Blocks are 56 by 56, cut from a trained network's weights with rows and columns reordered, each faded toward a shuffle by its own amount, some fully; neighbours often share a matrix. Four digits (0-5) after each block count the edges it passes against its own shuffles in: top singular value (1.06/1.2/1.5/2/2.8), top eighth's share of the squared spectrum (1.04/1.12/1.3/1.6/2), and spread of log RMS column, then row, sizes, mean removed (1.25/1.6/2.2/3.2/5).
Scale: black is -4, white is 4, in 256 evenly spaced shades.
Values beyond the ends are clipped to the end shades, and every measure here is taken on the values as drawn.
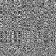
4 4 2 2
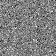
1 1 0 0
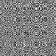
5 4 3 3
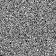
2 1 0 0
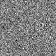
3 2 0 0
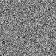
3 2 1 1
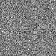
3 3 1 1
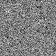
0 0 0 0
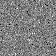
1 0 0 0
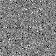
2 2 0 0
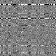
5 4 0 3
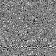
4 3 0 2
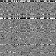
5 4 0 3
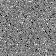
0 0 0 0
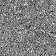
2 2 0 0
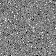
0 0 0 0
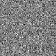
3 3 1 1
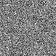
0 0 0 0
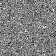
0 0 0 0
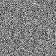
3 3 0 1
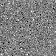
1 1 0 0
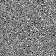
2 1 0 0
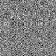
4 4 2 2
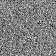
1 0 0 0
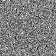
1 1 0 0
